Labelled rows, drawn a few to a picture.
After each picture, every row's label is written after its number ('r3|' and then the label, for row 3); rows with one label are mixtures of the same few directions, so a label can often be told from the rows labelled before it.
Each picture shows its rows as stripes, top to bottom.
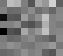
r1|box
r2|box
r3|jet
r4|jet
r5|jet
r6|box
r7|box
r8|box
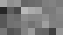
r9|jet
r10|jet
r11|jet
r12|jet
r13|box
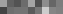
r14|box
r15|jet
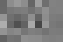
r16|box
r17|jet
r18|box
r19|box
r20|jet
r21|jet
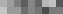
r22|box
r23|jet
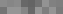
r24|jet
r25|box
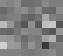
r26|jet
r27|box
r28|jet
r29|box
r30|box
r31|box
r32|jet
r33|box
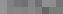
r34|box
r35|jet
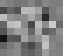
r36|box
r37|jet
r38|jet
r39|box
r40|box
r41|jet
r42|jet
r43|jet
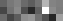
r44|jet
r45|jet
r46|box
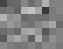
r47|jet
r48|jet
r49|jet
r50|box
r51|jet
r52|box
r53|box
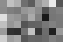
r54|box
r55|jet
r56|jet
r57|jet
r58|box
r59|jet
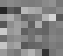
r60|box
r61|jet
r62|box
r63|box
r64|jet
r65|box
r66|jet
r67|jet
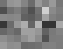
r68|box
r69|jet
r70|jet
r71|box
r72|jet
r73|jet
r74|jet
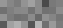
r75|jet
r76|box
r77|box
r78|box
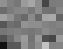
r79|jet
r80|box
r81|box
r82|jet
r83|jet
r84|box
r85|jet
